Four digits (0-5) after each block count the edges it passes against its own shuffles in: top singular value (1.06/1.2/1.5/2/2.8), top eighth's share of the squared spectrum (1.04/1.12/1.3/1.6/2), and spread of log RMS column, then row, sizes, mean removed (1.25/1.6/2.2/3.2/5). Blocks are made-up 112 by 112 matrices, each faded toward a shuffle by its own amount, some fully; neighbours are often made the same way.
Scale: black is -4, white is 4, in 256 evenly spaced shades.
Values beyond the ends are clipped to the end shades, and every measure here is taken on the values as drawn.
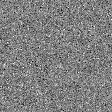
2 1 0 0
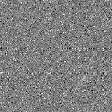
4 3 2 2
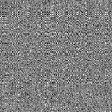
5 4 3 3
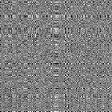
5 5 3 4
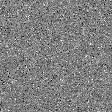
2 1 0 0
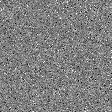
1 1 0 0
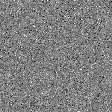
2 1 0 0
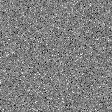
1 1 0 0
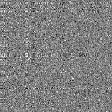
4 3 2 2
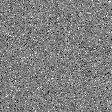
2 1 0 0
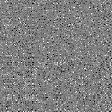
4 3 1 2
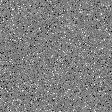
0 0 0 0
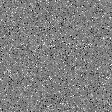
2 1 0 0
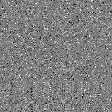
4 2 1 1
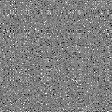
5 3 2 2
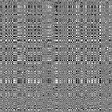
5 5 4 4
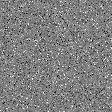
0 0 0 0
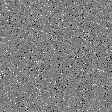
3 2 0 0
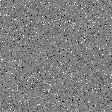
0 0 0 0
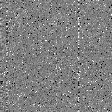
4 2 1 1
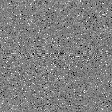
4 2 0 1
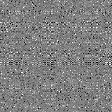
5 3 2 3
